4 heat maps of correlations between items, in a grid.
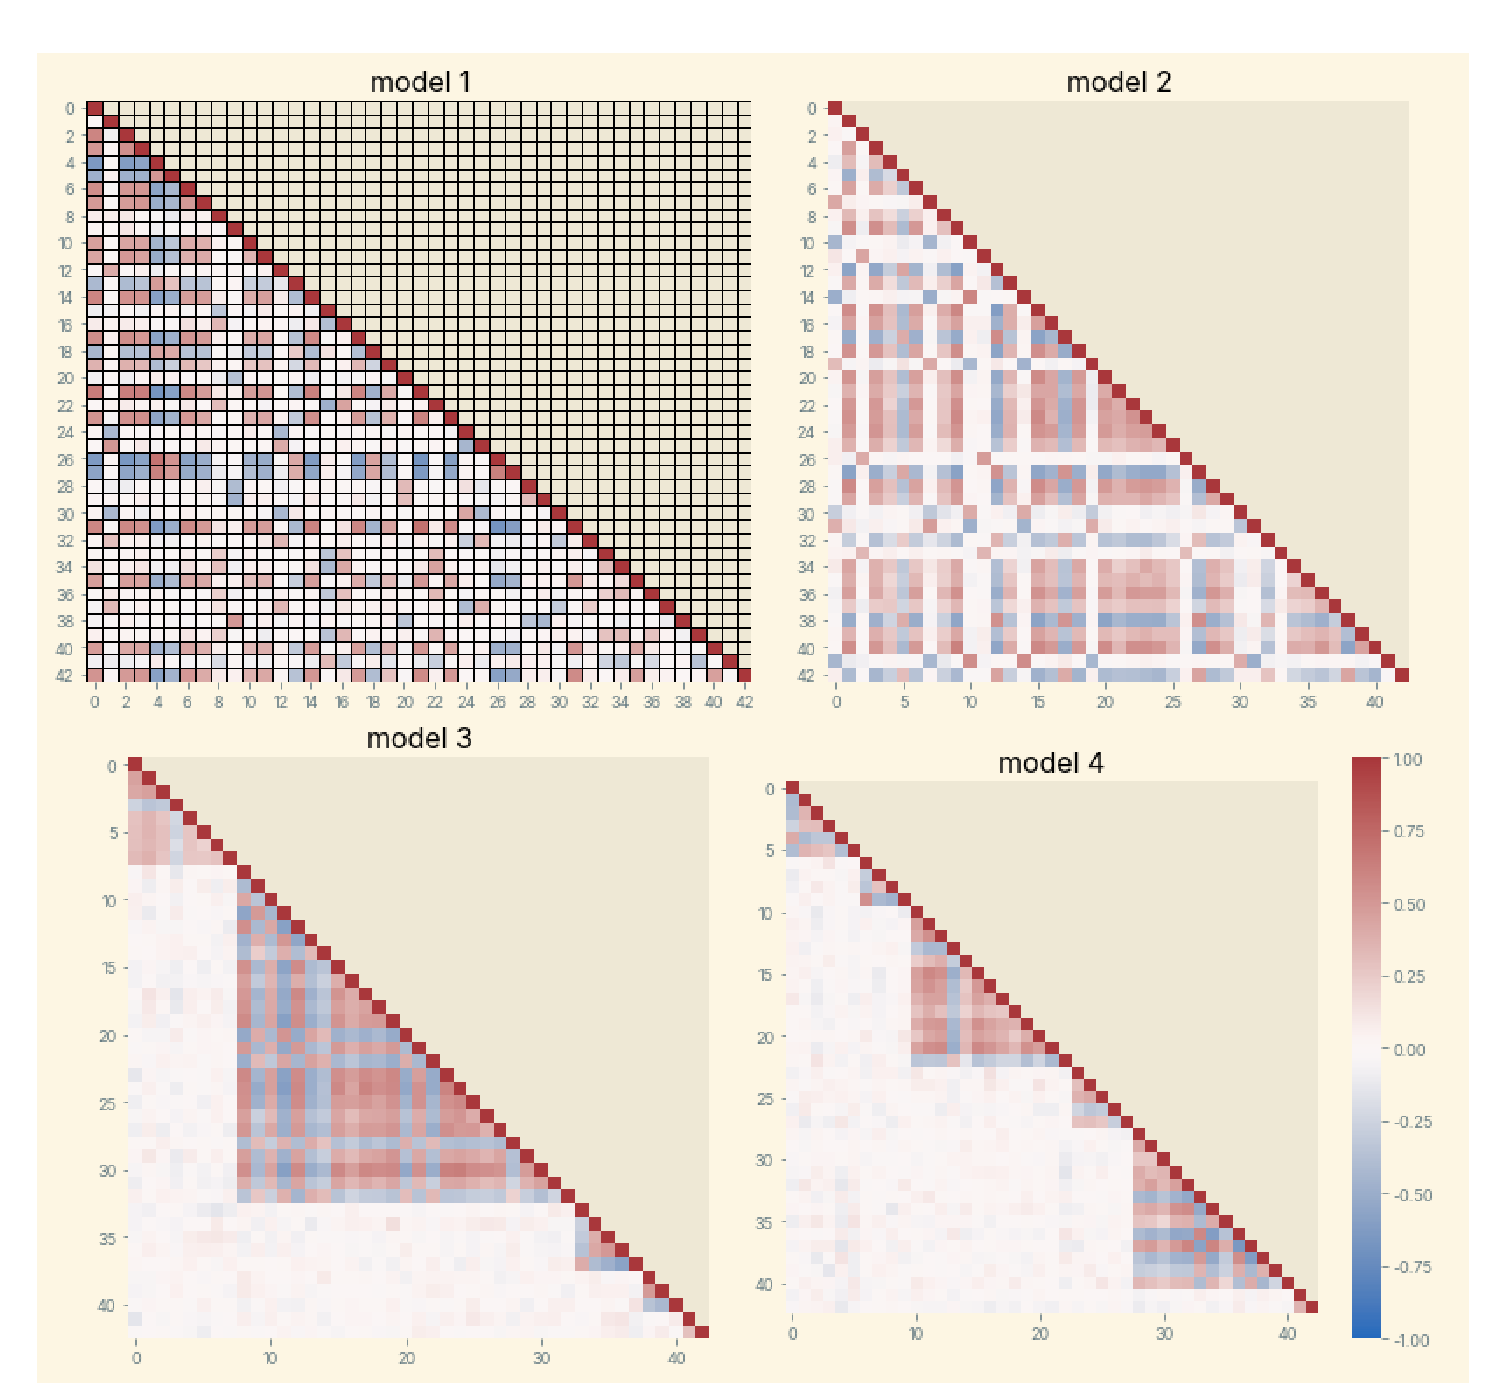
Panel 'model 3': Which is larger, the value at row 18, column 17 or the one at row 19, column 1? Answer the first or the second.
the first
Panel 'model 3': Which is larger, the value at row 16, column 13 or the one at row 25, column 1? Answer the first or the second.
the second
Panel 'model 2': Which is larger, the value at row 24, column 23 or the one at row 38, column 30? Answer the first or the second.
the first
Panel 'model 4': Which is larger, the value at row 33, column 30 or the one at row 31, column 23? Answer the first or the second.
the second
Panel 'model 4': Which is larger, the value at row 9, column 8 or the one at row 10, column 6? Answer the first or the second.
the second
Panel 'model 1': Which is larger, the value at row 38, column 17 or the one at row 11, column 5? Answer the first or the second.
the first
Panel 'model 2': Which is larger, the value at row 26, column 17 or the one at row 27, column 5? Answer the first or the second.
the second
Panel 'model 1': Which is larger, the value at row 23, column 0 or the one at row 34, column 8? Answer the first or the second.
the first
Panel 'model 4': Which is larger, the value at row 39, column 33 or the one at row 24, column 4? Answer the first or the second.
the first
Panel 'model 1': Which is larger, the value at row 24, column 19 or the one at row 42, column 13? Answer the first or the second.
the first
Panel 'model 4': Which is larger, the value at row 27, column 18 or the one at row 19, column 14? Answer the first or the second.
the second
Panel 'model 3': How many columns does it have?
43
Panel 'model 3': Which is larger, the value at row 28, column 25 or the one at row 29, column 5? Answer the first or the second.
the second
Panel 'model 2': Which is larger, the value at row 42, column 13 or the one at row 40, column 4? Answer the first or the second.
the second
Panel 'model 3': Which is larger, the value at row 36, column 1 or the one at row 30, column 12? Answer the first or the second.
the second
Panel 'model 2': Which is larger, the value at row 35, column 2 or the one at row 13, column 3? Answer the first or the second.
the second
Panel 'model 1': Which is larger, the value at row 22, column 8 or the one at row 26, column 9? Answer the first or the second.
the first
